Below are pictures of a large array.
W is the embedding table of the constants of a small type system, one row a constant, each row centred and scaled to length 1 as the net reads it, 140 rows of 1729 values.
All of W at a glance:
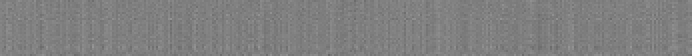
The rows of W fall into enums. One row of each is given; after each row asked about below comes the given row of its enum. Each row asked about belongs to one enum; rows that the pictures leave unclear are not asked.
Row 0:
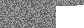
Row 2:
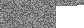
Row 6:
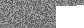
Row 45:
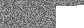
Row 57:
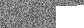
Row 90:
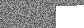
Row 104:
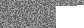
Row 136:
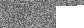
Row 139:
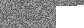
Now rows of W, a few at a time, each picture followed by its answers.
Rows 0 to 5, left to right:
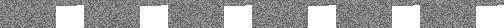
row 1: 0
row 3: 90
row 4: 2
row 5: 2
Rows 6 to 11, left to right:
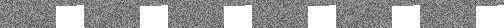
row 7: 57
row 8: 104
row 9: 0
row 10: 57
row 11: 2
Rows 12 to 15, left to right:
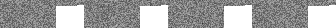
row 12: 2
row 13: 136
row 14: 90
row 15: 2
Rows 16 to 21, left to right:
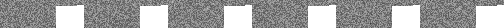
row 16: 104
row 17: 6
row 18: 139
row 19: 2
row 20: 90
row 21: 139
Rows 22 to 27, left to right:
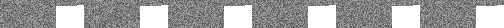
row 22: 2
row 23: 57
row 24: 90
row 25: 0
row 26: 104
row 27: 45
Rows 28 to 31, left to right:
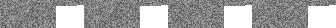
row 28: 57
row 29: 57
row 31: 139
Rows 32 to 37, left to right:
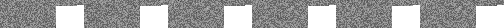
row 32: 104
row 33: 2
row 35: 139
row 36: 0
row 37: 139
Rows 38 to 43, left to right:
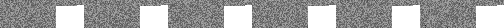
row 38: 0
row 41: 104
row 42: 0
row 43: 57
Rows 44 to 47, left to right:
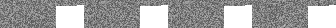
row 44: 6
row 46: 45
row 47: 136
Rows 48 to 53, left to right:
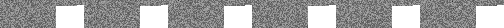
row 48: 0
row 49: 45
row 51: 104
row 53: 139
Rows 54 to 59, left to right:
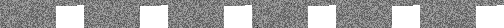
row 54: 57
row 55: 90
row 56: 0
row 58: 139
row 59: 6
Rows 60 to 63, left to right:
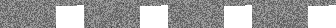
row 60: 104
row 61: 57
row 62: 2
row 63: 6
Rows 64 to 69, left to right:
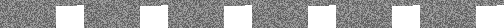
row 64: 104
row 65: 2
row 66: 0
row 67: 139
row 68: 6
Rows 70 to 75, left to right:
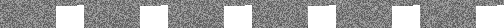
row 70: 2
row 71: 6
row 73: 104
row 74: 139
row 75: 57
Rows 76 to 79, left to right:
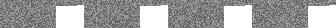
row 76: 0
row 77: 6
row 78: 57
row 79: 2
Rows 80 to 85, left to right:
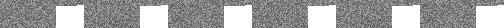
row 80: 139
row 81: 6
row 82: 2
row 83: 104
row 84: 6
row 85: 2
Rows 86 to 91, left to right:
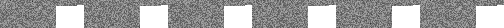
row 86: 139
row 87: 104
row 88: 2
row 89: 0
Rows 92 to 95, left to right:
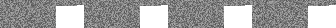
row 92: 0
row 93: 104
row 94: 104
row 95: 45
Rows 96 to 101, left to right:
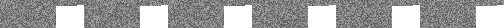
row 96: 139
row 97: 57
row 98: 139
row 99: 6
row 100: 0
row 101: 104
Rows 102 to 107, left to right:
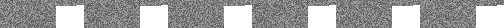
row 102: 6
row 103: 2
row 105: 2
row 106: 45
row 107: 139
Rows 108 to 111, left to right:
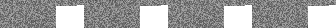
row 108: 6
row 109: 0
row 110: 6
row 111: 104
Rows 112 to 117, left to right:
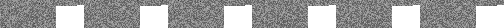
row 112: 57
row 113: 139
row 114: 139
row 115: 6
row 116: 6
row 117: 139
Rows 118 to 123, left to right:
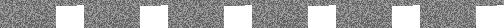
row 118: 6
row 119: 6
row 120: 0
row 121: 6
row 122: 6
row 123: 104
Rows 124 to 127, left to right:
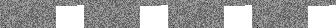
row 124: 57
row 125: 0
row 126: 57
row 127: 57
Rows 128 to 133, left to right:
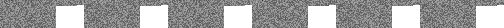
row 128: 0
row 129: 2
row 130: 0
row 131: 139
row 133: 2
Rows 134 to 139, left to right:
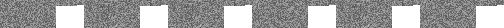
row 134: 104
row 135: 136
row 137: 139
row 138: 136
